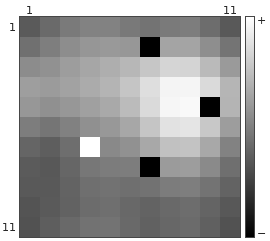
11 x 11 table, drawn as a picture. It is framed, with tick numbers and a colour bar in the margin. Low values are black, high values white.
Stripes: none. Lone odd cells: 4, 1 higher and 3 lower than their neighbours. Roughest part: middle right. Calmest part: bottom left.
